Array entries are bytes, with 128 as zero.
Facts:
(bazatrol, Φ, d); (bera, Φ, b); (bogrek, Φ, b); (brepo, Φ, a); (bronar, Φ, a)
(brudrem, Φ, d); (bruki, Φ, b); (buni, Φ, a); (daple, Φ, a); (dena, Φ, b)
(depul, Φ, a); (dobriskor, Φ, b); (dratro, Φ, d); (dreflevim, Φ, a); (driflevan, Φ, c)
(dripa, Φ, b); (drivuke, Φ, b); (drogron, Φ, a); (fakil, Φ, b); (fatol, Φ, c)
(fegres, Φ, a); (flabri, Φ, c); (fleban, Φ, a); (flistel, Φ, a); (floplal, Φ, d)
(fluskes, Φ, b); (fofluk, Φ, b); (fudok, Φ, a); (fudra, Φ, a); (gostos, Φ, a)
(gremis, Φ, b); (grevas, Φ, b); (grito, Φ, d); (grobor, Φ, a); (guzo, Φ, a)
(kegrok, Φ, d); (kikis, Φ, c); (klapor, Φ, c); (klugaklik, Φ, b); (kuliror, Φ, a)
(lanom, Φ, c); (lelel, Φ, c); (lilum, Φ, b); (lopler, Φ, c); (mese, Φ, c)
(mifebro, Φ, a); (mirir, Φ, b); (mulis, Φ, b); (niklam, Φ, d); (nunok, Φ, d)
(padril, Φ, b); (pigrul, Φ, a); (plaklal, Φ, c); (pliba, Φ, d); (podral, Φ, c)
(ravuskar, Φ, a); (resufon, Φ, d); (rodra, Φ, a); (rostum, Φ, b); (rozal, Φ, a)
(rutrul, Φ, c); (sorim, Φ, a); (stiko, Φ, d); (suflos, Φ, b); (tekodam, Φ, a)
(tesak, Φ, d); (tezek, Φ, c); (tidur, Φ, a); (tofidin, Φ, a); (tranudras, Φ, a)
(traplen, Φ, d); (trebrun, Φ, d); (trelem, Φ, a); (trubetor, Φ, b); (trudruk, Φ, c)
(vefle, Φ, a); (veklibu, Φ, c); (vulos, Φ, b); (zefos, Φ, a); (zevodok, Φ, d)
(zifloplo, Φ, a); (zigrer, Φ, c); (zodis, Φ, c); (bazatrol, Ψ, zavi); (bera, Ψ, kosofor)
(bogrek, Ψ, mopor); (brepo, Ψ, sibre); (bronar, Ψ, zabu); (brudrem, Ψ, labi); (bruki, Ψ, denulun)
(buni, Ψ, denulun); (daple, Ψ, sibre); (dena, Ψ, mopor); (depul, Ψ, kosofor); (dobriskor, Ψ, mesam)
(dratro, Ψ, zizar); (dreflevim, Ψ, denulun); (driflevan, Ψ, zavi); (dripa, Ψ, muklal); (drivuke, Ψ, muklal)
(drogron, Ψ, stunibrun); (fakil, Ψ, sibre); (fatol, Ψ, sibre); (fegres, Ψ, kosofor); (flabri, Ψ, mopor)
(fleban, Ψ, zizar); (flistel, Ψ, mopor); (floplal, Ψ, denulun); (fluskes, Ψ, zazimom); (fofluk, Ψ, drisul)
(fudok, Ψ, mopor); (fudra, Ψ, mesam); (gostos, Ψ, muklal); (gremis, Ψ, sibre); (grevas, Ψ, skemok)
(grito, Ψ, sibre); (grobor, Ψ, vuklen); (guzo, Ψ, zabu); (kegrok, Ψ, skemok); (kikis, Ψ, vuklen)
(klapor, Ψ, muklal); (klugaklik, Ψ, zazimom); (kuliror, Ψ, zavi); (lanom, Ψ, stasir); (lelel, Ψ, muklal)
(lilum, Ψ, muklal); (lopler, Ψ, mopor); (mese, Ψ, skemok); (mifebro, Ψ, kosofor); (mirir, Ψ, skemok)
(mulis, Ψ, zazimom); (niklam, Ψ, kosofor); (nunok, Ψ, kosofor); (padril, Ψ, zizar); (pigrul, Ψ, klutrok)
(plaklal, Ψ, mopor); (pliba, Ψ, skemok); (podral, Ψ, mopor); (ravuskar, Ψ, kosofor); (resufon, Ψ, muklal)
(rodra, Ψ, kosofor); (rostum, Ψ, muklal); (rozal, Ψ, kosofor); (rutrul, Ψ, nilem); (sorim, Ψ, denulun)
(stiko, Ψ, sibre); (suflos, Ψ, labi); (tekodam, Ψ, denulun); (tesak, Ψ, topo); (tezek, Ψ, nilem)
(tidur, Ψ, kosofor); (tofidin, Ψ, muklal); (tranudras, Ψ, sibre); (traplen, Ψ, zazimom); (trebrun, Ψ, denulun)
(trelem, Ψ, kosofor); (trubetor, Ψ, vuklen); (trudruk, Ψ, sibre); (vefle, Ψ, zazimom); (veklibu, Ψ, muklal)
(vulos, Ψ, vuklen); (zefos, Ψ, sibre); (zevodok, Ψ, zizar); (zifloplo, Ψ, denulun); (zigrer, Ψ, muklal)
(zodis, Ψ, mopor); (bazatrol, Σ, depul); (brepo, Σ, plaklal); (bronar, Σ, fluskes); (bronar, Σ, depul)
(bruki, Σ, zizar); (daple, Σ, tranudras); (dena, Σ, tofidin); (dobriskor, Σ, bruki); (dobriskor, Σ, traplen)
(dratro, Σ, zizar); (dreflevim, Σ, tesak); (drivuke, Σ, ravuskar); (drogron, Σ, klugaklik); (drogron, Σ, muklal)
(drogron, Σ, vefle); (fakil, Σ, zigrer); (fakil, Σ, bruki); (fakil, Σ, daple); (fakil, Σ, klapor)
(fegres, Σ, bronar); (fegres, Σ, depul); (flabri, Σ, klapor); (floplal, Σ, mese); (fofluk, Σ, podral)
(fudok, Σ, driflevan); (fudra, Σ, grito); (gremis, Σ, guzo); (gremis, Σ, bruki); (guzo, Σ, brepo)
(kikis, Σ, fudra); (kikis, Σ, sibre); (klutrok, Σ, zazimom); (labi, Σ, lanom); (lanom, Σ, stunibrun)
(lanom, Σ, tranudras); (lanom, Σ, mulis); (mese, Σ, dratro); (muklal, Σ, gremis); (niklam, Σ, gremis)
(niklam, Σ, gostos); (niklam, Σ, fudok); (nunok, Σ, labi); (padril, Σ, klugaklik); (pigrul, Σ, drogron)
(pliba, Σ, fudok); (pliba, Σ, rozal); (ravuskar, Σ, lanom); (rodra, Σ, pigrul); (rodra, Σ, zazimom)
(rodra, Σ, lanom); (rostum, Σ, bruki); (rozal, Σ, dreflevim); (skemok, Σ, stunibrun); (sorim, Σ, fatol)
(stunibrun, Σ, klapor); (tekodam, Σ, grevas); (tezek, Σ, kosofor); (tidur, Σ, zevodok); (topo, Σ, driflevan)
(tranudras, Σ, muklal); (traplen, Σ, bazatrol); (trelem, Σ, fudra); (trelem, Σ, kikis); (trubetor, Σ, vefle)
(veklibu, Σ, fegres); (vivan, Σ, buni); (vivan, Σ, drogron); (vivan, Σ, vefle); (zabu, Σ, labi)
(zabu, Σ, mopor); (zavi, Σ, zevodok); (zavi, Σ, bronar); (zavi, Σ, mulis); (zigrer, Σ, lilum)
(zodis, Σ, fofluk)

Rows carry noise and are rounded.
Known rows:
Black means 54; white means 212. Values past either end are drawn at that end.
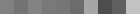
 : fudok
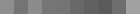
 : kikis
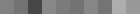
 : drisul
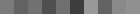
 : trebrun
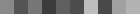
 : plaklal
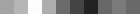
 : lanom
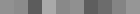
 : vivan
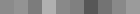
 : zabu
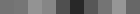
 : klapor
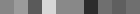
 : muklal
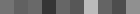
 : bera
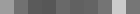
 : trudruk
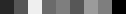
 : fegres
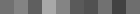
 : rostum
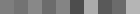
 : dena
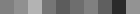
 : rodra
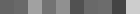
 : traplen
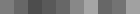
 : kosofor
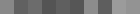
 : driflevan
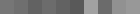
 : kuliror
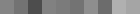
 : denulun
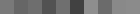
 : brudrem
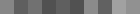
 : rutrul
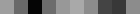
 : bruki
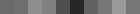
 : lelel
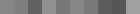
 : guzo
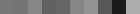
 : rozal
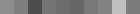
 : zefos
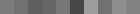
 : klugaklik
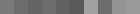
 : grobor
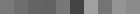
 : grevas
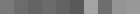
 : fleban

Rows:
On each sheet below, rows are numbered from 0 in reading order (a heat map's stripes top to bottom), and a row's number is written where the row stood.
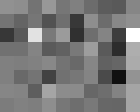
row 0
drogron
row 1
zevodok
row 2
bazatrol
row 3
tidur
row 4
dreflevim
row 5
niklam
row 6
topo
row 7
fudra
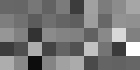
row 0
fluskes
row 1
vefle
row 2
sibre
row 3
depul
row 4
gremis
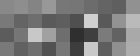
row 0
pigrul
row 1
flistel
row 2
veklibu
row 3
bogrek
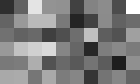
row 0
bronar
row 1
drivuke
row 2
mifebro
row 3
labi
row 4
nunok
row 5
tranudras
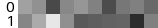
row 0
fakil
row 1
ravuskar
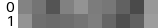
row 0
dobriskor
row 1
mese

